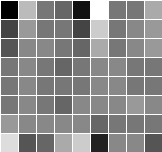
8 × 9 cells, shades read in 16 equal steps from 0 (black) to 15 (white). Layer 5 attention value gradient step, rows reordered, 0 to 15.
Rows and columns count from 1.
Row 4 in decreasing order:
8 8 8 7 7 7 7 7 6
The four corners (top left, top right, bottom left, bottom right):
0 10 13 5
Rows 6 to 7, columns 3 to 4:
7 6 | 8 8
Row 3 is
5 8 8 7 6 10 7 8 9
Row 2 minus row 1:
4 -2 0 1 3 -3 0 1 -1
